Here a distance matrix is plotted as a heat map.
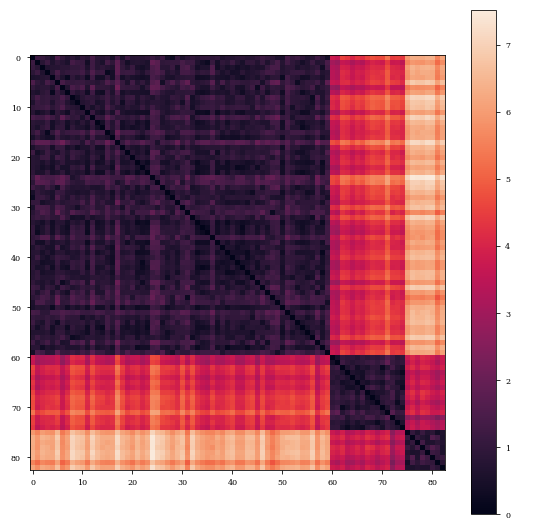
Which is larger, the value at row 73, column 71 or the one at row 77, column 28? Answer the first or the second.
the second
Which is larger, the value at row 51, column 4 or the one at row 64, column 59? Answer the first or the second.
the second
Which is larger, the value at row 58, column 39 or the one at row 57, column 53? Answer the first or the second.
the second
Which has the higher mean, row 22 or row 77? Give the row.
77
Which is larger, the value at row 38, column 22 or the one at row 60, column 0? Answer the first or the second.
the second
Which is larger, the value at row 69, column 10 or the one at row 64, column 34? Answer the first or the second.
the first
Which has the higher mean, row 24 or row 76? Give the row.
76
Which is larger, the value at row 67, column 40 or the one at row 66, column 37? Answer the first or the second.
the first
